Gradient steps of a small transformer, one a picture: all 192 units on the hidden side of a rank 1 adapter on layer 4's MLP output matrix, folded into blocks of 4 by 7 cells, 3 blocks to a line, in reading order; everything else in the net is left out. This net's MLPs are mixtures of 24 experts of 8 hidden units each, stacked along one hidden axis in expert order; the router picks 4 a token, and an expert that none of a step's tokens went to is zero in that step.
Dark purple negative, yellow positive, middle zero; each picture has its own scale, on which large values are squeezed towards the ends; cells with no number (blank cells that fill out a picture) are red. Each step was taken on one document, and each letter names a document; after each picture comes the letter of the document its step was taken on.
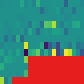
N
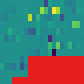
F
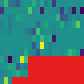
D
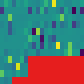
D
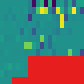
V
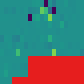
F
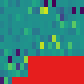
D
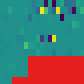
V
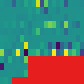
N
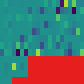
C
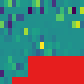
D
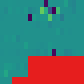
F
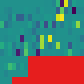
C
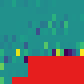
N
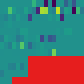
V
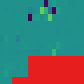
F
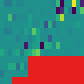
C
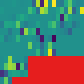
D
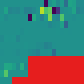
F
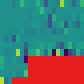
N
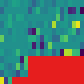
D
